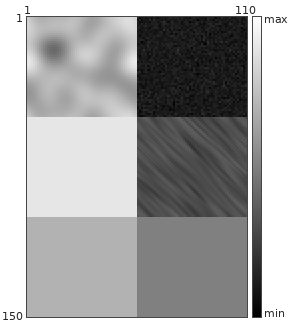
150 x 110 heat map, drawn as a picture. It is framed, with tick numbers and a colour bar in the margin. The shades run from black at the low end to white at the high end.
It is made of 3 by 2 panels. Panel 1,1: high, smooth. Panel 1,2: very low, fine-grained, faint in contrast. Panel 2,1: very high, flat. Panel 2,2: low, slanting down to the right, faint in contrast. Panel 3,1: high, flat. Panel 3,2: middling, flat.
